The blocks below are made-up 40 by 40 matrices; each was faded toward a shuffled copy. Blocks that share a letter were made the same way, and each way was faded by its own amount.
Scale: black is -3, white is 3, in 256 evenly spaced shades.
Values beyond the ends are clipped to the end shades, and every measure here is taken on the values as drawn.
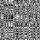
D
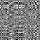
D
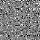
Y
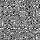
Y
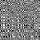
D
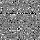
Y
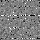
Y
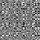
D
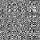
D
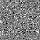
Y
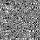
Y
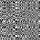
D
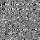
Y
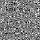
Y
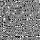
Y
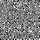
Y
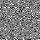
Y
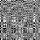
D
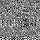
Y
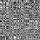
D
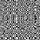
D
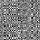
D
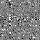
Y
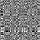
D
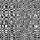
D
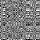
D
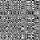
D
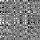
D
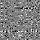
Y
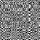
D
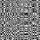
D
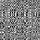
D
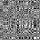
D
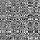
D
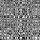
D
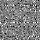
Y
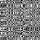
D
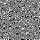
Y
